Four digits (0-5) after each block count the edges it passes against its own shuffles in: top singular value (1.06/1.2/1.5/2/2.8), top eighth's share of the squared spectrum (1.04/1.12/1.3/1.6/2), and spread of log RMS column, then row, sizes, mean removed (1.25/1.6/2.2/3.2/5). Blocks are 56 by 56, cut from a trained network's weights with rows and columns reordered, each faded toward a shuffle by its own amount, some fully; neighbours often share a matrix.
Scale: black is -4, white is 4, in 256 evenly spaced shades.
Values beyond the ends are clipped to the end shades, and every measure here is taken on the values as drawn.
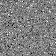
0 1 0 0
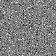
1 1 1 0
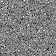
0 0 0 0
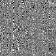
3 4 3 1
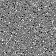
0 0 0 0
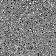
0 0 0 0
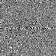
2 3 1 2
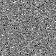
2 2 0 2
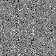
3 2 2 0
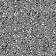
2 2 1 0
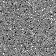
1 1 0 0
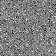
0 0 0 0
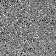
0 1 0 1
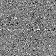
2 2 0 2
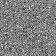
1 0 0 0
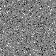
0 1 0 0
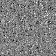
1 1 0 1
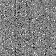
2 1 0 0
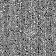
2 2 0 0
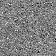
1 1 0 0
